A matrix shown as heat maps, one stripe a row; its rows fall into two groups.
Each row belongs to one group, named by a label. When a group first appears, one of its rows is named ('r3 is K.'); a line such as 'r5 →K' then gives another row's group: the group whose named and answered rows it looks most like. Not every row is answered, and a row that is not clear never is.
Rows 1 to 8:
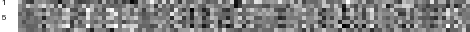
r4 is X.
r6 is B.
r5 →X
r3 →X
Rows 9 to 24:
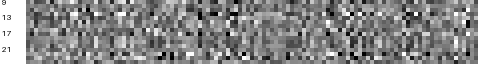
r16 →B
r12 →X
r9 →X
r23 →X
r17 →B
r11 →B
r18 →X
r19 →X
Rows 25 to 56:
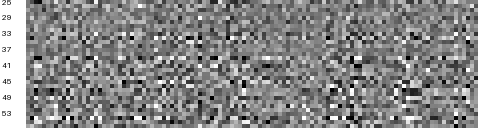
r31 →B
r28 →B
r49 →B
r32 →B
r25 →X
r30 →X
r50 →B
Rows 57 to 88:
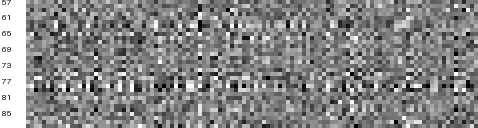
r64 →B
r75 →X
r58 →X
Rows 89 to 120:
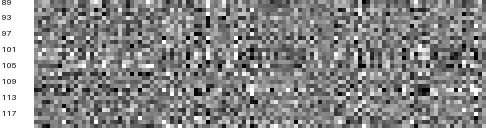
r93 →X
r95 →B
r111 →B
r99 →B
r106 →B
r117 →B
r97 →B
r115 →B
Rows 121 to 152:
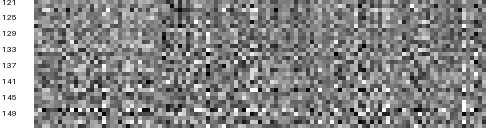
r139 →B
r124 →X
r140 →B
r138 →X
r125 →X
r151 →X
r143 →X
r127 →X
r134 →B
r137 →X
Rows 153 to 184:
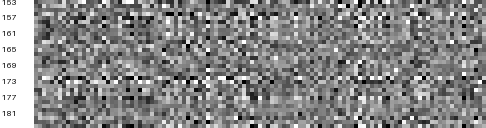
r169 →X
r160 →B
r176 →B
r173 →X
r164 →X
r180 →B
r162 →X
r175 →B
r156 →X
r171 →X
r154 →B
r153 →X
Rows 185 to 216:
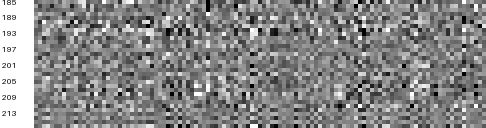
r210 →X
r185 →X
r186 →B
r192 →X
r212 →X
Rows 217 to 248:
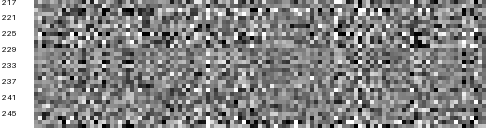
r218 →X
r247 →B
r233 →X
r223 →X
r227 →X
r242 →B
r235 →B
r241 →X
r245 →X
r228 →B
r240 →X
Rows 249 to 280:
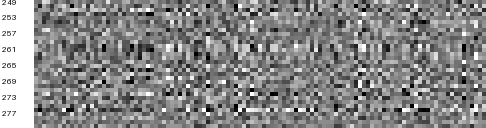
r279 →B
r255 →B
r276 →B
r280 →B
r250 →B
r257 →X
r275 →B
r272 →X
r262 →B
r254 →B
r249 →X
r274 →B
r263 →B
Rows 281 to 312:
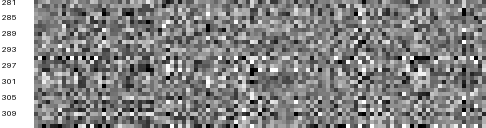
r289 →B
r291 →X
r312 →B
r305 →X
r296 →B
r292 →B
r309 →X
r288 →X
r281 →X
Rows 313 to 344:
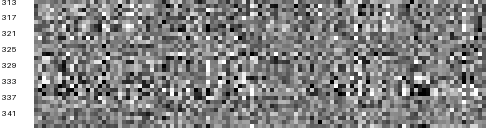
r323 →X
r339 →X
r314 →X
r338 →X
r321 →X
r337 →B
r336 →B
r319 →X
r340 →X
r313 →B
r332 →B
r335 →B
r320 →X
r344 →B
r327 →X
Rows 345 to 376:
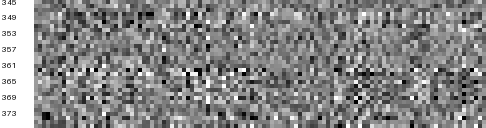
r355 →X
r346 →X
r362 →B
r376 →B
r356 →B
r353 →B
